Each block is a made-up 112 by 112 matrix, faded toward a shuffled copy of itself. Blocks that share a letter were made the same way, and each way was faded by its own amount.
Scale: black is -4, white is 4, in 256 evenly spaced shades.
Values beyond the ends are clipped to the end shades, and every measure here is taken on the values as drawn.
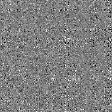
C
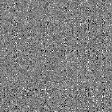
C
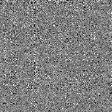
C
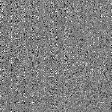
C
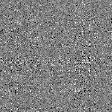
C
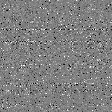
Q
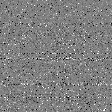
Q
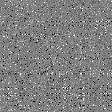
Q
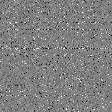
Q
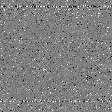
Q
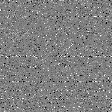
Q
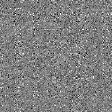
C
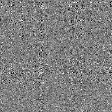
C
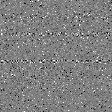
Q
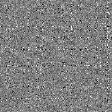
C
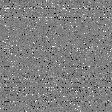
Q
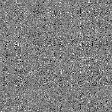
C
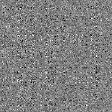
C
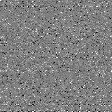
Q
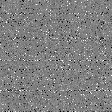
Q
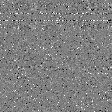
Q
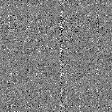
C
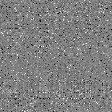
Q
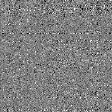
C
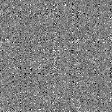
C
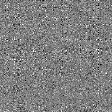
C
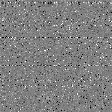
Q
